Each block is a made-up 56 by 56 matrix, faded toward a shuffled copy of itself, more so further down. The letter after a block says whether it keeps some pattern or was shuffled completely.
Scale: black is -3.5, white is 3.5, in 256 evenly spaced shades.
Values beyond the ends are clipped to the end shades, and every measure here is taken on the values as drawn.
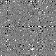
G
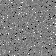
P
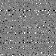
G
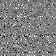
G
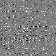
G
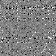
G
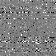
G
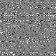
G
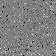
P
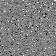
P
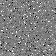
P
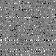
G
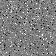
P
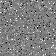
P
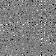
G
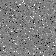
P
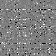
G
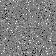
P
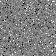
P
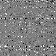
G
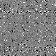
G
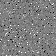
P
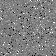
P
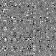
G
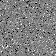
P
